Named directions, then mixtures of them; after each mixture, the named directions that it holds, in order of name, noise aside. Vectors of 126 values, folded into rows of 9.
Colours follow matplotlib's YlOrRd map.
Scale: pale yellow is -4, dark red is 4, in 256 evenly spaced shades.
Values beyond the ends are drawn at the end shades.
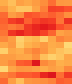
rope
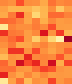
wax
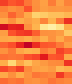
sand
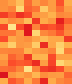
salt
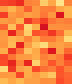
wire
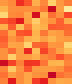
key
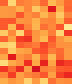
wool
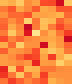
salt, wire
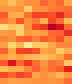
sand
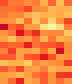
sand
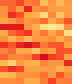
sand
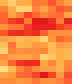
rope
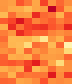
key, rope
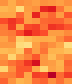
key, rope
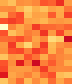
sand, wax, wire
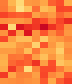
key, rope, salt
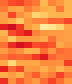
sand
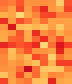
salt
